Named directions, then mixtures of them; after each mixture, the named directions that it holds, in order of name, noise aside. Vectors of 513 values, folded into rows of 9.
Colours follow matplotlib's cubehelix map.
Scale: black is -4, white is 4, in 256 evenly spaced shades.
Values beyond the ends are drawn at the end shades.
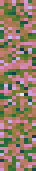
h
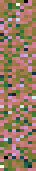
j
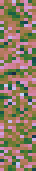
h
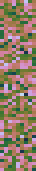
h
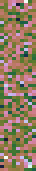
h, j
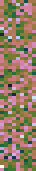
h, j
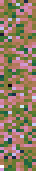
h, j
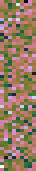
j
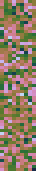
h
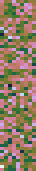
h, j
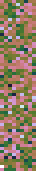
h, j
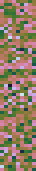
h, j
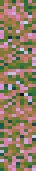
h
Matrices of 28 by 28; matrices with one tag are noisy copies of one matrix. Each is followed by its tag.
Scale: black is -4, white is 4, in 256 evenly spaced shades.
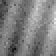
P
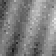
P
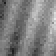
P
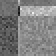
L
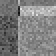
L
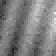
P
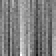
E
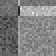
L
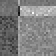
L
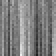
E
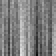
E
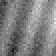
P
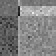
L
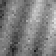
P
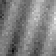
P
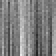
E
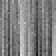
E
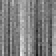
E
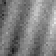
P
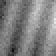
P
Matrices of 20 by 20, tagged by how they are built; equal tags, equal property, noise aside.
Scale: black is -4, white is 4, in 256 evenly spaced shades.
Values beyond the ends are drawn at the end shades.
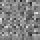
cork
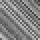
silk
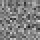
cork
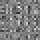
cork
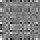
cork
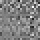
cork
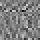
cork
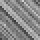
silk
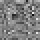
cork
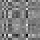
cork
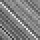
silk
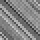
silk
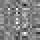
cork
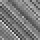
silk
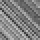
silk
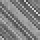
silk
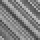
silk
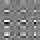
cork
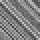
silk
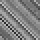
silk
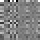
cork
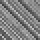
silk
